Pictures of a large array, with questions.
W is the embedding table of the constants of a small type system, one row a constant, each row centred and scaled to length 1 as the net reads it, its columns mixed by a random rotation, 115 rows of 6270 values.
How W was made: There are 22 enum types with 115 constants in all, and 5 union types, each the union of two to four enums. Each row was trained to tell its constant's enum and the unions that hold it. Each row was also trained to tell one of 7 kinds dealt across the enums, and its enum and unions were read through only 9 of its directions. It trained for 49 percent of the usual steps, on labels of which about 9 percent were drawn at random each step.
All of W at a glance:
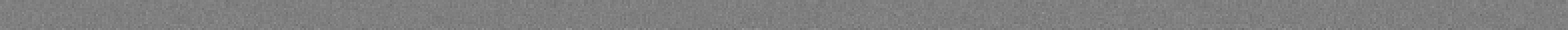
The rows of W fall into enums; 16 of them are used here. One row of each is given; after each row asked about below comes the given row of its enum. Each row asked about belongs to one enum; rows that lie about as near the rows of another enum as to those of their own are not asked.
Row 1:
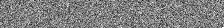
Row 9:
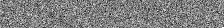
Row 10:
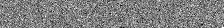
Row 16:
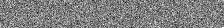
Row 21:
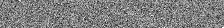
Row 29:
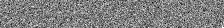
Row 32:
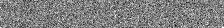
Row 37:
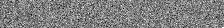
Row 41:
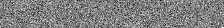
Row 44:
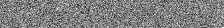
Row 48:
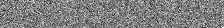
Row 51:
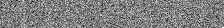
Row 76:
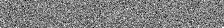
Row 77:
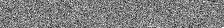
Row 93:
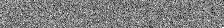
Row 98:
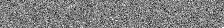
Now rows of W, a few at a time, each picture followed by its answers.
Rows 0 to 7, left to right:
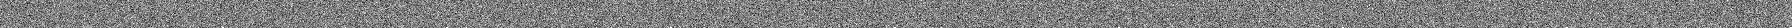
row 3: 37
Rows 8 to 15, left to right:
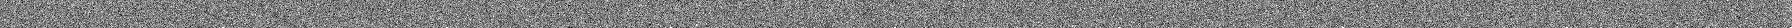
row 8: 37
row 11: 51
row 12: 1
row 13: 41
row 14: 9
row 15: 21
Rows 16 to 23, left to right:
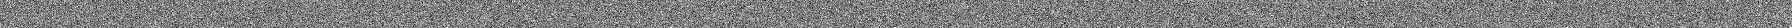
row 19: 16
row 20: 98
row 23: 10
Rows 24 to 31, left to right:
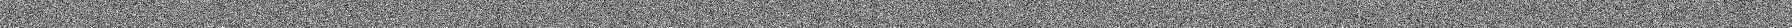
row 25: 9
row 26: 1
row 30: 37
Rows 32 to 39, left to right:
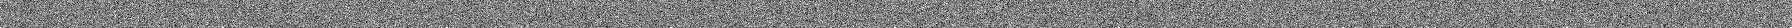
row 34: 44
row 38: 76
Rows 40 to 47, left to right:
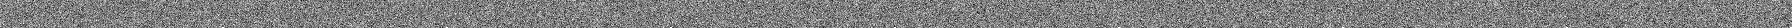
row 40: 93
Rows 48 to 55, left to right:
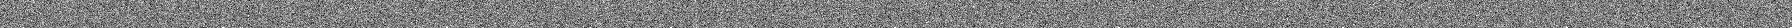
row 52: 41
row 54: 41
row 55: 51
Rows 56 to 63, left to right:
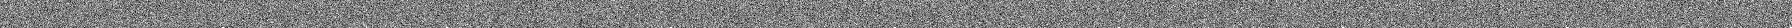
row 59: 37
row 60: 98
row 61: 29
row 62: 51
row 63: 29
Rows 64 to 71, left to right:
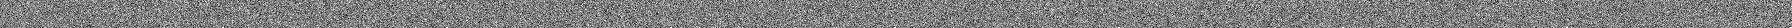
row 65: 51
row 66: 21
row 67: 21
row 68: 1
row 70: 76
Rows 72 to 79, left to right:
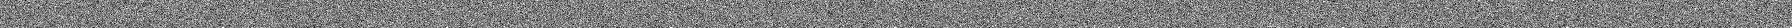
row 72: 76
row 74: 51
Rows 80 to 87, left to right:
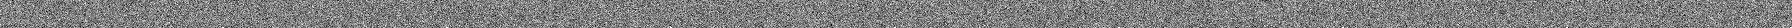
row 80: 9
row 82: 41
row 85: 48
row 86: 21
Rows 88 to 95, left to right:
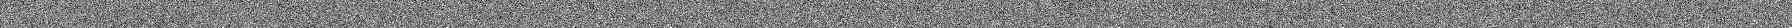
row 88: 44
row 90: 9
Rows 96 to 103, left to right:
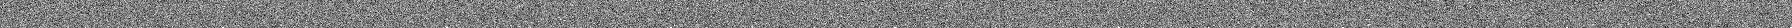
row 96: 44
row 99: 98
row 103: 44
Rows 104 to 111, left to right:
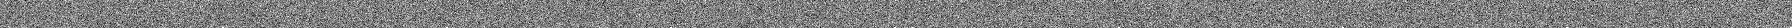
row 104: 76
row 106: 16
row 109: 41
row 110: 37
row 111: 76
